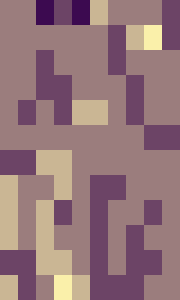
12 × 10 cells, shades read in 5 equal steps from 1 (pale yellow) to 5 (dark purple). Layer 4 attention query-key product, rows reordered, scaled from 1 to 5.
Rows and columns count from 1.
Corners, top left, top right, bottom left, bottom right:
3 4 2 3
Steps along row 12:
up down down up up same same down same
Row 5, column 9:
3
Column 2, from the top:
3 3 3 3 4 3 4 3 3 3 4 4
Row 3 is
3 3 4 3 3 3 4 3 3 3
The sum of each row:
35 29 32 33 31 32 30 30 31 30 33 30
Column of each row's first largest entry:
3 7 3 3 2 9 1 6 4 6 1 2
